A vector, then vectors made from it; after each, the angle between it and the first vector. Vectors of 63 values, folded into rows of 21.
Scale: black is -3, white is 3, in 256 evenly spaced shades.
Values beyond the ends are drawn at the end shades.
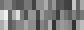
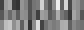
orthogonal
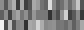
orthogonal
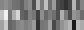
nearly parallel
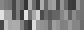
orthogonal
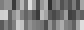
partly aligned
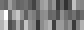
nearly parallel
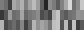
partly opposed
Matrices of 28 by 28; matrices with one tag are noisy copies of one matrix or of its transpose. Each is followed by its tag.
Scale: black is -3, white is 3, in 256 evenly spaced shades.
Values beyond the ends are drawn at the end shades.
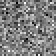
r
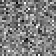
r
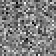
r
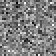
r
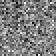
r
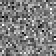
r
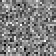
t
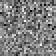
t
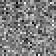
r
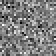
r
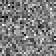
r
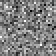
t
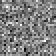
t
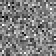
r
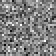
t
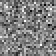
t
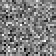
t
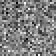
r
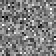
r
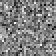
t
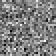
t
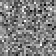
t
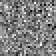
t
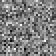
t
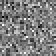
r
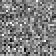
t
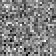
t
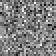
t
